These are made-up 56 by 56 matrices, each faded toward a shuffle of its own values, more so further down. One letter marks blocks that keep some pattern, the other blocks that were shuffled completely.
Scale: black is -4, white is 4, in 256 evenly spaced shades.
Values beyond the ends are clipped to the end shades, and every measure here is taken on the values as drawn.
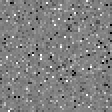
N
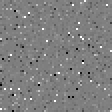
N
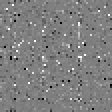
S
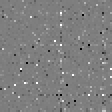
S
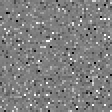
N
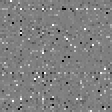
S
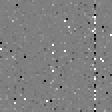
S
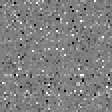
S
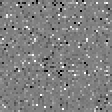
S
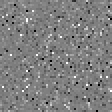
N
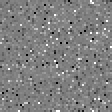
N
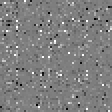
S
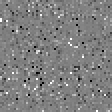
S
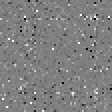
S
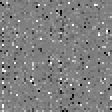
S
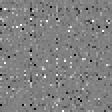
S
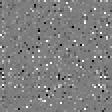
S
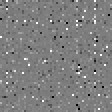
S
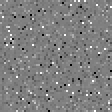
N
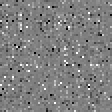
S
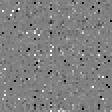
S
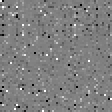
S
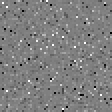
N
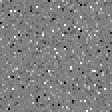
N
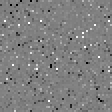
N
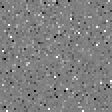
N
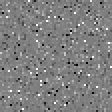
N
